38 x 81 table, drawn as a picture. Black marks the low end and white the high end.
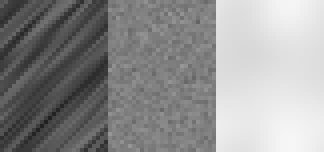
The table splits into one row of 3 panels. Panel 1,1: low, slanting up to the right. Panel 1,2: middling, fine-grained, faint in contrast. Panel 1,3: very high, smooth, faint in contrast.
